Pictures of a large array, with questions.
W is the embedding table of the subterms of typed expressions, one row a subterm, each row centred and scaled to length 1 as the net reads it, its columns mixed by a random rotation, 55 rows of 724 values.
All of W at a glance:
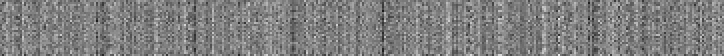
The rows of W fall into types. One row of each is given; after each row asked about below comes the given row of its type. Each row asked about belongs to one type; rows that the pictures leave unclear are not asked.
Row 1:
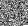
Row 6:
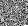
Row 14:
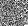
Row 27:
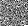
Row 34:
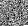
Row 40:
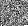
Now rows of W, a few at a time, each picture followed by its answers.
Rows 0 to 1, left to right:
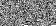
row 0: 27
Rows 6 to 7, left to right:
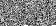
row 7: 34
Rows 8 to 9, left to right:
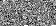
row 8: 6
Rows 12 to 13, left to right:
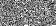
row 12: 14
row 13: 40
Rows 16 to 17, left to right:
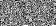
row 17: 6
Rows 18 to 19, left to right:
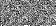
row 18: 40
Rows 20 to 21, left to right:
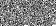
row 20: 40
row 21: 14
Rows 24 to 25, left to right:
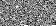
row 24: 6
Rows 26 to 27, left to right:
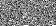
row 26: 1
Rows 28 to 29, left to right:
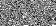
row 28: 1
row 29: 6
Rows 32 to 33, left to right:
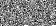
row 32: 40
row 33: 1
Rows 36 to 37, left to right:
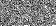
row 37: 14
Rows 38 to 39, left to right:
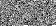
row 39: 34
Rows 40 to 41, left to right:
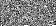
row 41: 27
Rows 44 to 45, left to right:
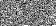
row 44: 40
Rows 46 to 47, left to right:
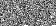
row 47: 1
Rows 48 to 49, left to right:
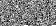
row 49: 34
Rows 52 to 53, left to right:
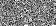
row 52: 14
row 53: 6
